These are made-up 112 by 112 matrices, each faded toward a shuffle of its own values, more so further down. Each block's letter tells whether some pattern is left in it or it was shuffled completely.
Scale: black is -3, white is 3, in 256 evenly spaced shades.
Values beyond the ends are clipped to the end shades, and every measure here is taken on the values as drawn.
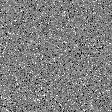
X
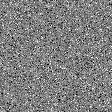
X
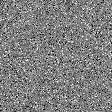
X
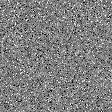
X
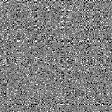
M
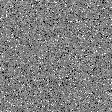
X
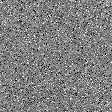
X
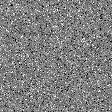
X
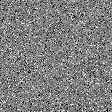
X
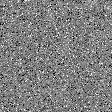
X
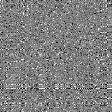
M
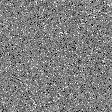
X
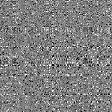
M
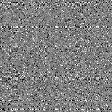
M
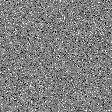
X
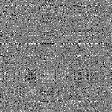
M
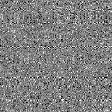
M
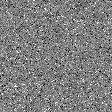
X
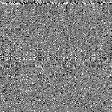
M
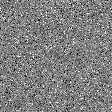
X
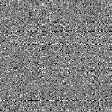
M
